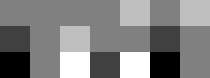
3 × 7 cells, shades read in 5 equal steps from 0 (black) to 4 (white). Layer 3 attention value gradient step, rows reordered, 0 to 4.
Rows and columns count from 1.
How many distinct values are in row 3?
4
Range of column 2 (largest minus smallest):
0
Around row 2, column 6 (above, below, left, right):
2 0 2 2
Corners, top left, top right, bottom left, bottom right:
2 3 0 2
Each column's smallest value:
0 2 2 1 2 0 2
